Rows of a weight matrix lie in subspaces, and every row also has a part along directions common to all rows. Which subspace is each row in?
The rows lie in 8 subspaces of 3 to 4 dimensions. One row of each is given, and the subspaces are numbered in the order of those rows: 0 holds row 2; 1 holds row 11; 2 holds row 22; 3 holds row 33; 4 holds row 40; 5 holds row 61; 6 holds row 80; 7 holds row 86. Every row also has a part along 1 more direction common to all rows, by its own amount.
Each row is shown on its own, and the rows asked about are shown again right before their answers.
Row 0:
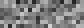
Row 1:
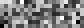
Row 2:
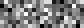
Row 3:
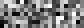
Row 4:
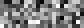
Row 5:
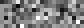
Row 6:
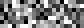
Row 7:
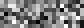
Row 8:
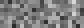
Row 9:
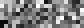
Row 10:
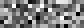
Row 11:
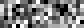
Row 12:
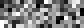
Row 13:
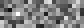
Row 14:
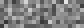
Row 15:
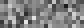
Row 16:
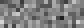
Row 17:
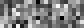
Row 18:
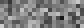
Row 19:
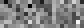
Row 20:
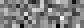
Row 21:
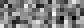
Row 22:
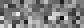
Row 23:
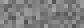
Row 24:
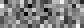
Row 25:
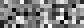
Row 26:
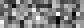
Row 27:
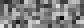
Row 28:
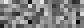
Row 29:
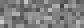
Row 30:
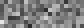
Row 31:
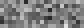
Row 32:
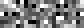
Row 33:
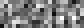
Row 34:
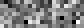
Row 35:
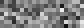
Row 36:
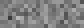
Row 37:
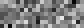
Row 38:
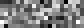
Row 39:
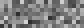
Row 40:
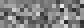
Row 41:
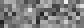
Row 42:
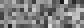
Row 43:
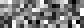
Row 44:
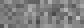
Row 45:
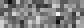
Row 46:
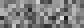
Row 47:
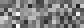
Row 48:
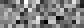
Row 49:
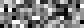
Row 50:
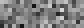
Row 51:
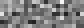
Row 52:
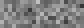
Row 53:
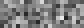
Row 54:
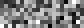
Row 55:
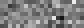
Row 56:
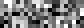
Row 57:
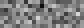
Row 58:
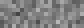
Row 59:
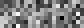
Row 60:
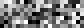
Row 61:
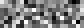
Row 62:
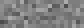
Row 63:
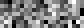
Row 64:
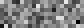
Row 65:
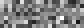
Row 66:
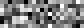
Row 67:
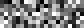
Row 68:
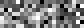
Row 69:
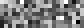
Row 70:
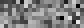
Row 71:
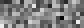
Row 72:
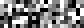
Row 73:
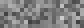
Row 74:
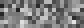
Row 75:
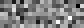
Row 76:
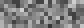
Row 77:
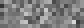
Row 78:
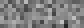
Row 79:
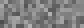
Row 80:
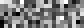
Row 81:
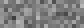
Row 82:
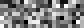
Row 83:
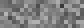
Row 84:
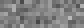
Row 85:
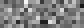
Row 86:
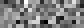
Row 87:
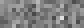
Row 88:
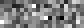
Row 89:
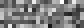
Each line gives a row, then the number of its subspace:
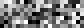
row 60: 6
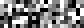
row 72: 3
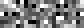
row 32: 7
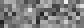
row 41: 2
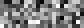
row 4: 4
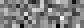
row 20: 5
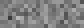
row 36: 4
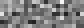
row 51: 7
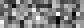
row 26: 5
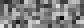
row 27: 1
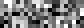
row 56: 5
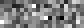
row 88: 2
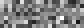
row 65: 2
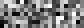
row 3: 5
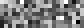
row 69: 6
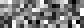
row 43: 5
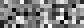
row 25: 4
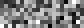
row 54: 7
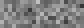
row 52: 2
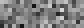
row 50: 4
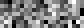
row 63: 5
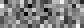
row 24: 0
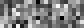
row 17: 1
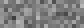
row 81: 1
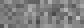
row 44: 2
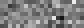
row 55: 6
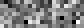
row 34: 0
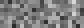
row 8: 5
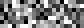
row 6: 2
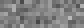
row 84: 6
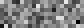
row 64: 7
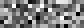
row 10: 5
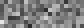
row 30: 3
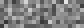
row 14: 7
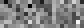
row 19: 0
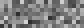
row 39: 2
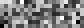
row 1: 6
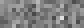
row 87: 2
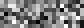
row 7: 4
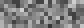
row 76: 7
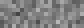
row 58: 6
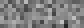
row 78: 3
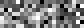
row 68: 1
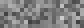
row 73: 4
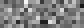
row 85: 7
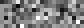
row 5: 1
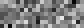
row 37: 7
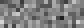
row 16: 6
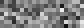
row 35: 4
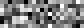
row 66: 3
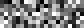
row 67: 6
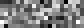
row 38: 2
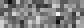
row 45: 5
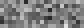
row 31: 3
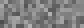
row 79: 3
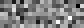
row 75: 6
